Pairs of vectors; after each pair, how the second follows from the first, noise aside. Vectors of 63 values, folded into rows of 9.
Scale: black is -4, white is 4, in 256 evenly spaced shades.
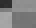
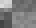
negated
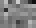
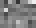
negated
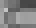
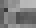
negated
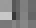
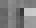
reversed
